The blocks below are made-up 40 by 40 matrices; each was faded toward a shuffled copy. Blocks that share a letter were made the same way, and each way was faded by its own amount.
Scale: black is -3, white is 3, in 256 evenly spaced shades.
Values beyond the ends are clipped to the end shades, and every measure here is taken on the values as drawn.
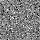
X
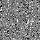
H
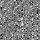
H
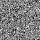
X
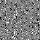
H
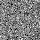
X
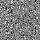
H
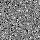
X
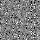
H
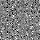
H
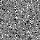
H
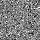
X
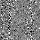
H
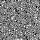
X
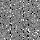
H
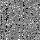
H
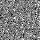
H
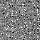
H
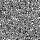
X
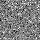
X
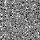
H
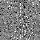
H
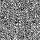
X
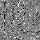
H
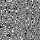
H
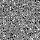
H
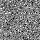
X
